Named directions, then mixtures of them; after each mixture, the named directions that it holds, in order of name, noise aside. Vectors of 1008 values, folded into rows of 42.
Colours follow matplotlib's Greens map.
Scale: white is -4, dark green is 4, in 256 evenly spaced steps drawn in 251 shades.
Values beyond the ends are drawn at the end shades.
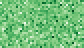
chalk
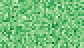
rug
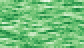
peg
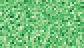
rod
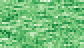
peg, rug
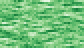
peg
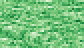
peg, rod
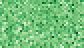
chalk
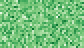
rod, rug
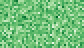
rug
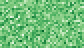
rod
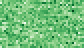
chalk, peg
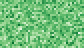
chalk, rod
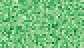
rug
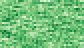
peg, rug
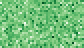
chalk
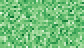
rod, rug
